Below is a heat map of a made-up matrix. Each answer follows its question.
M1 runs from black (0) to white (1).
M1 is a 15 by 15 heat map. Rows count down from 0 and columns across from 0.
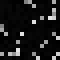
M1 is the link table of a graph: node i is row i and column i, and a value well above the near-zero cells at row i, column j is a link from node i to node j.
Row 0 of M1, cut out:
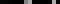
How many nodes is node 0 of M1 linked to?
3
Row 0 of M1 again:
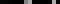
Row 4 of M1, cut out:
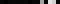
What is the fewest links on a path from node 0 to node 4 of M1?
2
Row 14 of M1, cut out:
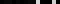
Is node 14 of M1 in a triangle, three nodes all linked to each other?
no
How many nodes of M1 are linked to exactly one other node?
9
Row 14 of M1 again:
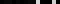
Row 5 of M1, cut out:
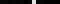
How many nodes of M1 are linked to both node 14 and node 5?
0
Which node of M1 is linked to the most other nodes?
node 13
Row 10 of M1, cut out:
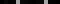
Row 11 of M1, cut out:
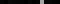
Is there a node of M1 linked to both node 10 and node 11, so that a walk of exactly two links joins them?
no
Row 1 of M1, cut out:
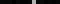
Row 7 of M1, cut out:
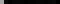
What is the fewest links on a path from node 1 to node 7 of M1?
4
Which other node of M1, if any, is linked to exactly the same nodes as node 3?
node 2
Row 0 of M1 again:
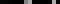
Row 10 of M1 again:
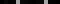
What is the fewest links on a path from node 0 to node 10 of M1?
3
